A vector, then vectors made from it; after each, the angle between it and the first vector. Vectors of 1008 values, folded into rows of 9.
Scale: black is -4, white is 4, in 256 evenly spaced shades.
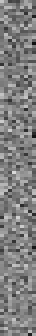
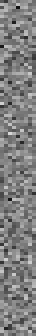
orthogonal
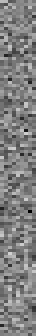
partly aligned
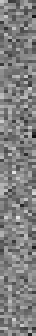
nearly parallel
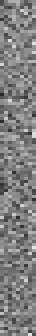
nearly opposite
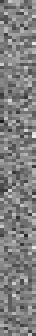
nearly opposite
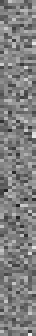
nearly opposite
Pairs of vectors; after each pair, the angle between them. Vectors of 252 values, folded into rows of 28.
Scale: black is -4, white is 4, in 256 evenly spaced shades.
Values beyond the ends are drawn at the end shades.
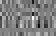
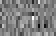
nearly parallel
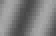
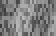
partly opposed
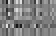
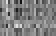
nearly opposite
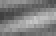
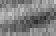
nearly opposite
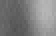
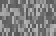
orthogonal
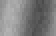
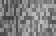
partly opposed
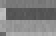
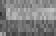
nearly opposite
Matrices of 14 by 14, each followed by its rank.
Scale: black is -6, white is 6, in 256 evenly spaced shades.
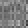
two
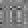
two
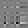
one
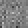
three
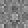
three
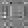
two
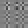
one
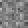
three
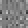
two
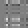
one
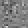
three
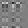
one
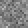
full rank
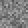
full rank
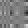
one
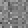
three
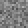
full rank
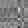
two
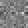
three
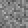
full rank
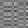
one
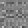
three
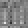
two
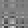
one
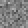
full rank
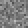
full rank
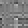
two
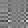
one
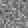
full rank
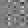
two
